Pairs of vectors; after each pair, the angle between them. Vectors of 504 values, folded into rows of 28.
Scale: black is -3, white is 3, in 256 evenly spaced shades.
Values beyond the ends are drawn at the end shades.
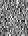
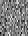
nearly parallel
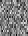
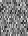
nearly opposite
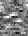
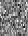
partly aligned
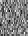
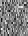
partly aligned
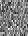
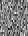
nearly opposite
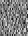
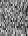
orthogonal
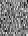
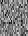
partly aligned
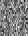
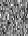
partly aligned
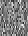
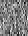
partly aligned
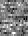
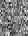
partly opposed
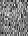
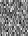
partly opposed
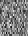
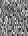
partly opposed
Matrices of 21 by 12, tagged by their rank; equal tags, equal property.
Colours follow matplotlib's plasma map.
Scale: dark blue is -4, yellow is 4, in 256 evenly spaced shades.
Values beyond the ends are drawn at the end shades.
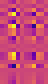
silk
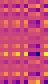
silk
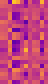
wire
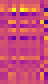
wire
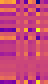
silk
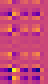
silk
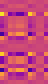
silk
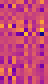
wire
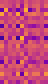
wire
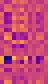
wire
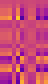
silk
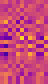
wire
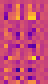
wire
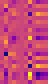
wire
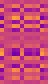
silk
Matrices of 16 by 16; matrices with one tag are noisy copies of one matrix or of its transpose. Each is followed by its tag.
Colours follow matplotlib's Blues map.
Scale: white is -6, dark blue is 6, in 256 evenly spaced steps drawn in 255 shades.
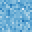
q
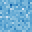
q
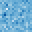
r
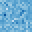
r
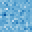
r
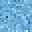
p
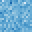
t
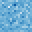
r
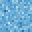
q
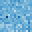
p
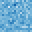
r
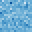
t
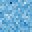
t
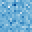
r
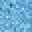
q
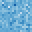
r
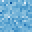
t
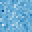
t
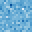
q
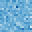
p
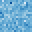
t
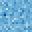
r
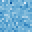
t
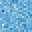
t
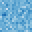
r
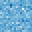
q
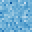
t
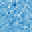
r
